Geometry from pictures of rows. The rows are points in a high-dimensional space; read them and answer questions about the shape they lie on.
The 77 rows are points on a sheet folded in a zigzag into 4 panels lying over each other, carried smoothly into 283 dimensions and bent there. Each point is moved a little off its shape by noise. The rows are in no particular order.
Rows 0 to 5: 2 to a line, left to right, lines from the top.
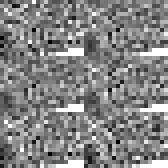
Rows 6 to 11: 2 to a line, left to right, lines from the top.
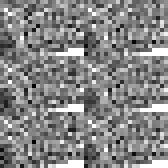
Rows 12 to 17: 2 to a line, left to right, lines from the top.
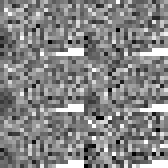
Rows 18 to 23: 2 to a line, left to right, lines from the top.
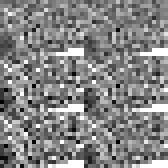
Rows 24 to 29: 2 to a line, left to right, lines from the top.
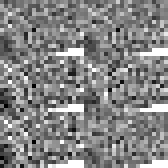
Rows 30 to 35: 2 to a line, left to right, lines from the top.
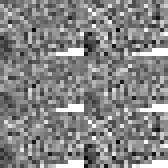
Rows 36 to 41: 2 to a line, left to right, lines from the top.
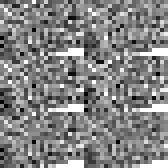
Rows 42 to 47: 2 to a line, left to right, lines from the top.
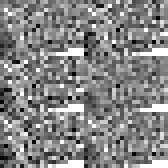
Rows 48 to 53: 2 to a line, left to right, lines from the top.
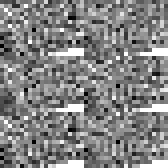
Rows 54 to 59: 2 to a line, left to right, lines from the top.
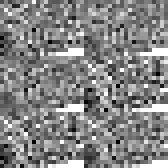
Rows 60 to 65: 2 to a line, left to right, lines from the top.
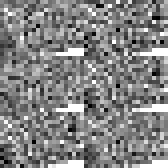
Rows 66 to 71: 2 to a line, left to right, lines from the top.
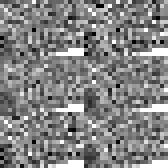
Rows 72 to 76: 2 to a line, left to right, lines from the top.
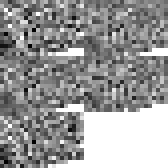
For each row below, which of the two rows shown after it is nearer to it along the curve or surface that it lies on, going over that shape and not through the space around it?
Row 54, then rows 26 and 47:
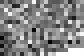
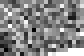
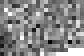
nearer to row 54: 47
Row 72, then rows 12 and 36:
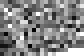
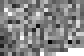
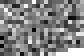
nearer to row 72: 12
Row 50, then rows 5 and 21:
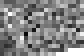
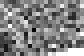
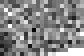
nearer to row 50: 21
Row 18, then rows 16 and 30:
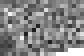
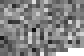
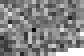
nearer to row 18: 16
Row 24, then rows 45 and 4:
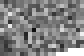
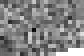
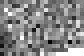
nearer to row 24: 45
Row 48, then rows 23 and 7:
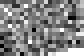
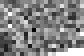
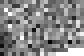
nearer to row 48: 23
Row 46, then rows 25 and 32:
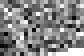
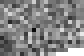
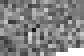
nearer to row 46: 25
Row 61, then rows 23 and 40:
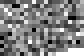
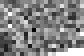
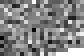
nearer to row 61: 40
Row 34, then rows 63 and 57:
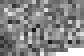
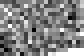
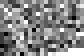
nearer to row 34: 57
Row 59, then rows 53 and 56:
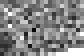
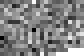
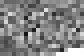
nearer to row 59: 56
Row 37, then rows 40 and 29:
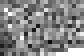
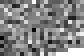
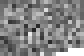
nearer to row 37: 29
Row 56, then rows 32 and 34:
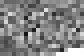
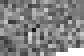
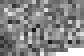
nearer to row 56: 34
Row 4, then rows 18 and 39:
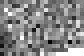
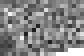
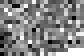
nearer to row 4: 39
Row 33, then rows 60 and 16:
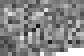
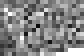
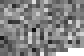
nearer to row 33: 16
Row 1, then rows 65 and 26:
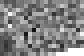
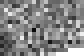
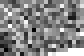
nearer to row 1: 26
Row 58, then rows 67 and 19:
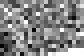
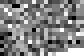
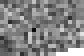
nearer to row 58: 67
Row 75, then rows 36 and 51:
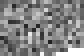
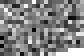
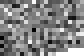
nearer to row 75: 51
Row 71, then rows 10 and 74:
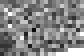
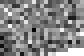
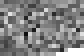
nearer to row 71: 74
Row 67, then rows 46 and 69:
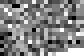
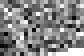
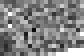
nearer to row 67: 46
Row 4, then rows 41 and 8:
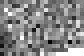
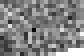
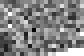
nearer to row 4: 8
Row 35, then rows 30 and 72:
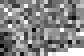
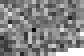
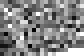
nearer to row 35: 72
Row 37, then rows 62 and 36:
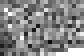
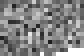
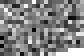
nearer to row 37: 62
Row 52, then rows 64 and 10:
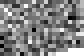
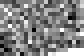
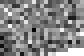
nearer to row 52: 64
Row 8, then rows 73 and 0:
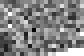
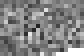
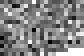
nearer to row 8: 73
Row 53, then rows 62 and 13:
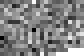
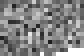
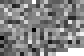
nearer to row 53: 13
